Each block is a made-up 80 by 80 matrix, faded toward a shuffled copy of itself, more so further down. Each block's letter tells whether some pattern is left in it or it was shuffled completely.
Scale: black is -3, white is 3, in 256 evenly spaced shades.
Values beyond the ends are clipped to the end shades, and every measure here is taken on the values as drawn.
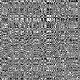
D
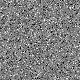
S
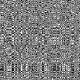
D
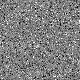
S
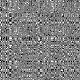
D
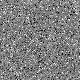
S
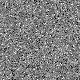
S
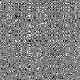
D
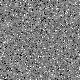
S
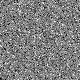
S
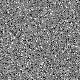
S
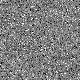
S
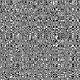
D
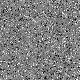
S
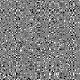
D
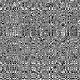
D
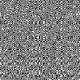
D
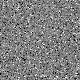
S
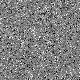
S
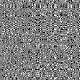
D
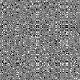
D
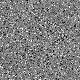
S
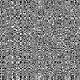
D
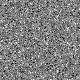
S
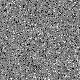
S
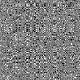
D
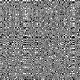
D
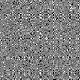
D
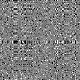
D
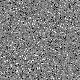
S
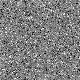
S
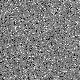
S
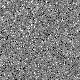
S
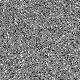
S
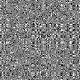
D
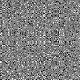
D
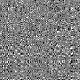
D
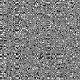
D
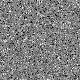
S
